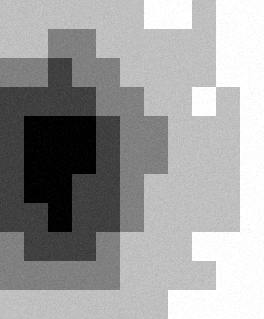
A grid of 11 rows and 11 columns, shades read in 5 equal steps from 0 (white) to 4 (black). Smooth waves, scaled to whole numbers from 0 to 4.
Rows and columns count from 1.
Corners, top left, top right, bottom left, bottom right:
1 0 1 0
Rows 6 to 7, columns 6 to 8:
2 2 1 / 2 1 1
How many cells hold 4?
9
